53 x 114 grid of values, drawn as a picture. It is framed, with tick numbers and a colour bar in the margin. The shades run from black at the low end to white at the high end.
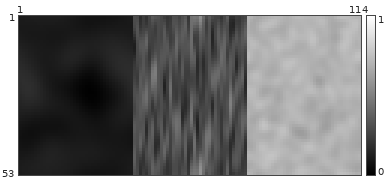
It is made of 1 by 3 panels. Panel 1,1: very low, smooth, faint in contrast. Panel 1,2: low, streaked downward. Panel 1,3: high, blotchy, faint in contrast.
